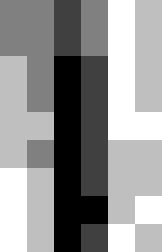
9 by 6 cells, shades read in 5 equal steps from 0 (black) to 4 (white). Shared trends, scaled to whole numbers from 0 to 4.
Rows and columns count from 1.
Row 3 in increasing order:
0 1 2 3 3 4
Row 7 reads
4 3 0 1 3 3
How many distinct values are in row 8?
3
